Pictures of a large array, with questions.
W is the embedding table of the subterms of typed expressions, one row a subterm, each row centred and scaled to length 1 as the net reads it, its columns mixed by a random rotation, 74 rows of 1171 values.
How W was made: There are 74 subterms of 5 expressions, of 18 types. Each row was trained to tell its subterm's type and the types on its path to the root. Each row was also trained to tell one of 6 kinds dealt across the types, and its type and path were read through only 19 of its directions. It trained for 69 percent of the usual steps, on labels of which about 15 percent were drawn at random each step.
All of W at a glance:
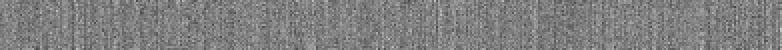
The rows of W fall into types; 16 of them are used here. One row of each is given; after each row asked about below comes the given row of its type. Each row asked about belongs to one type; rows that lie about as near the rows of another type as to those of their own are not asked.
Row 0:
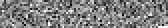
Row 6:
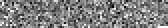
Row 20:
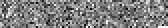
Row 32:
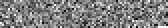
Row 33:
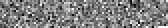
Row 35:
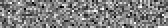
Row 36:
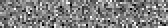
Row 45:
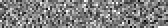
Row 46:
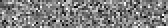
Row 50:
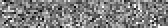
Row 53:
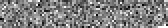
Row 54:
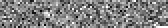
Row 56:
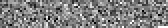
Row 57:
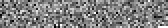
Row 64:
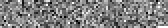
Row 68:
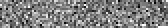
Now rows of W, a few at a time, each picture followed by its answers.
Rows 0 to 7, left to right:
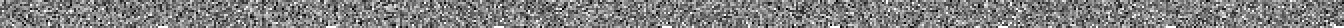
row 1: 20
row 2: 32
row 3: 50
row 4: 46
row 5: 68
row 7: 54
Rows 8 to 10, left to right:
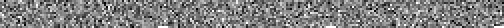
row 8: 32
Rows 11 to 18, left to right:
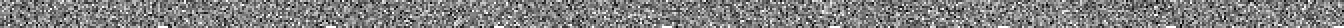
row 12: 56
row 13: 20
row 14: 6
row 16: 20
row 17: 53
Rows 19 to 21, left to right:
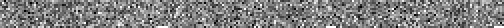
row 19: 20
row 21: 50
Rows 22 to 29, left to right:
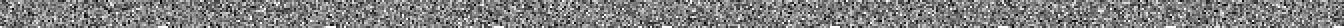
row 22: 35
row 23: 36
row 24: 46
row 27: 6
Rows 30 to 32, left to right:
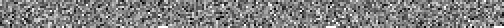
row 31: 32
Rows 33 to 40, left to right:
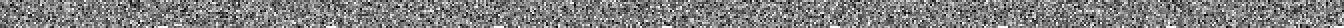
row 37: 56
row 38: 46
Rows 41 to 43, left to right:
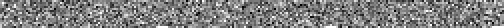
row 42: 46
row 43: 64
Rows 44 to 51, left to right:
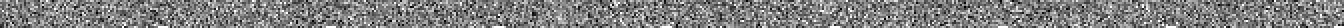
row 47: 35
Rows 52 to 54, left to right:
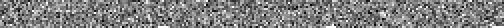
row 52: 68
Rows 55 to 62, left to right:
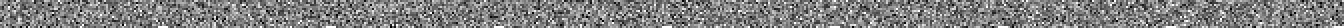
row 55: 56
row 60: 6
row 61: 33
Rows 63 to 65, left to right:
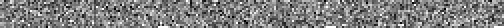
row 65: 68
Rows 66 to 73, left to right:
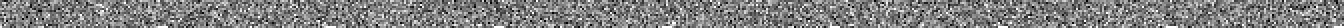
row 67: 54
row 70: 6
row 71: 68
